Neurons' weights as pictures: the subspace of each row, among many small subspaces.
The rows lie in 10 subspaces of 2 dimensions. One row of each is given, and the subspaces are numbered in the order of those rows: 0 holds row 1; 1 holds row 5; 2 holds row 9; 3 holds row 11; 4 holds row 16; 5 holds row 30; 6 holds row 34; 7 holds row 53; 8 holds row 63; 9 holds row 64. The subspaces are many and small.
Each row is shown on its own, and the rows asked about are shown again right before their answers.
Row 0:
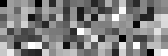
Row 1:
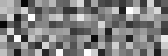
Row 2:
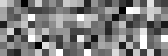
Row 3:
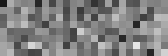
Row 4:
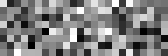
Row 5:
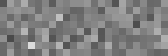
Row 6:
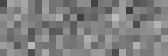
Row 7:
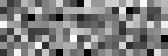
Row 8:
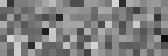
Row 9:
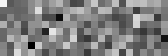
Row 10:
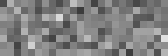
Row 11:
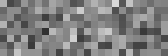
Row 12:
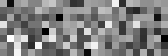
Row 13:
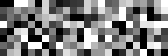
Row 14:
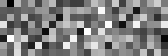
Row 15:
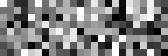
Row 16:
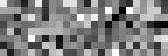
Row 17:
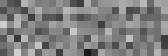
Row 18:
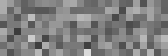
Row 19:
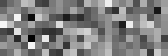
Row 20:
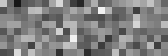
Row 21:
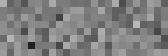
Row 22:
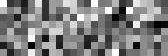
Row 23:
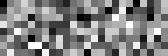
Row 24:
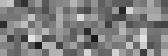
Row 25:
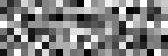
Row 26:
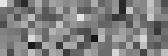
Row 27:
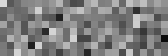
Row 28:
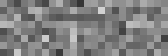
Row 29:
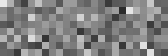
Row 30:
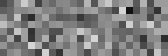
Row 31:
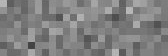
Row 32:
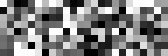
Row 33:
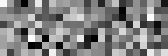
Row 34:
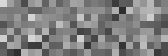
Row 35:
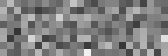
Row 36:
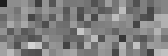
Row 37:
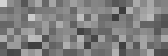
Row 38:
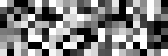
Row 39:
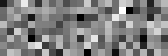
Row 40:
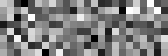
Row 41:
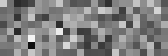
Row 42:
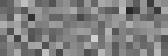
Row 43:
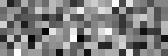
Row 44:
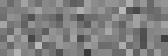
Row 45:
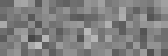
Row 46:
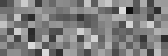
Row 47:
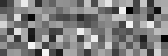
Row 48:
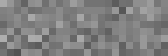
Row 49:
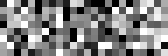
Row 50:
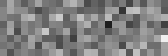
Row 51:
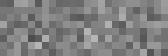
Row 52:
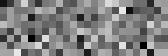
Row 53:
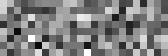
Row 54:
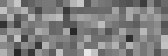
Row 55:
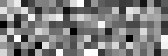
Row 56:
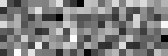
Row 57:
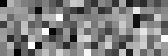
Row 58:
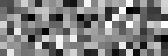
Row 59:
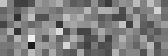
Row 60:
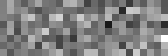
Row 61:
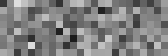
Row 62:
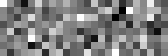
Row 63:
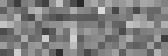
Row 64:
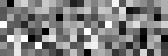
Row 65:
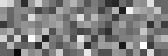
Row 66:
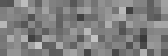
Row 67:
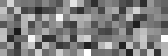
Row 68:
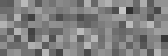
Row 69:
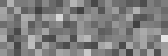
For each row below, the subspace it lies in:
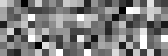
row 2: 2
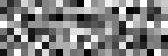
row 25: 5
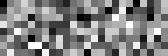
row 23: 7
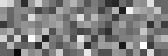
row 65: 3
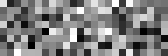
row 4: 3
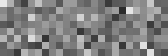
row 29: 3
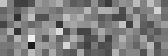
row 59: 8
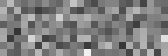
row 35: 7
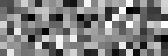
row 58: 4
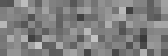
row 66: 9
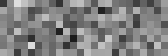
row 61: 8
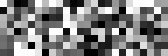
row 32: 0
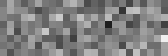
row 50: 4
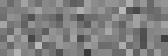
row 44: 2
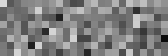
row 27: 2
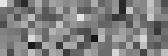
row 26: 9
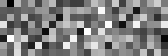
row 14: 1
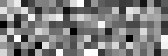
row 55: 0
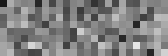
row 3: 6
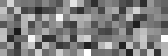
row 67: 7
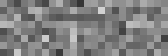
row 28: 8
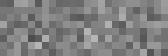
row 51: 1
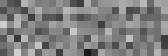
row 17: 0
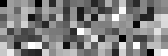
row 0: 6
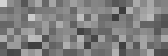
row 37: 6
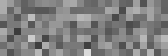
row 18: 7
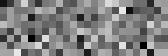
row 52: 3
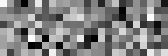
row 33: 1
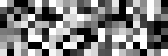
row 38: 9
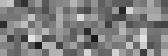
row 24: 9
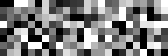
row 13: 1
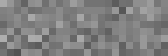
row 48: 6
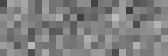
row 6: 4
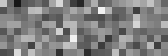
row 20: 8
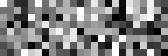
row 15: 3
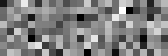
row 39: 2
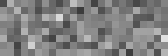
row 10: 7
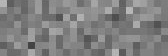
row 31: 4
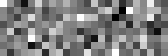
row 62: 2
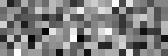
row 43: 3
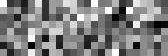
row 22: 4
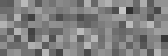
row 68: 5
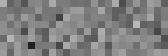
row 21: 1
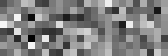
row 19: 8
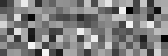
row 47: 5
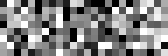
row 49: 6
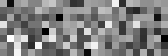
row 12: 9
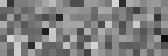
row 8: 9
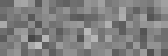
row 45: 1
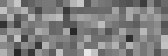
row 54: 0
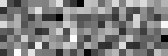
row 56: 5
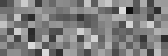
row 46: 5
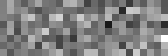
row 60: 4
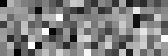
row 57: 2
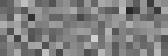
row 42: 0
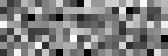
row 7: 5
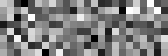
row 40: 0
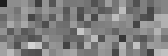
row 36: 6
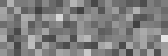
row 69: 7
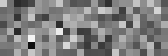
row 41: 8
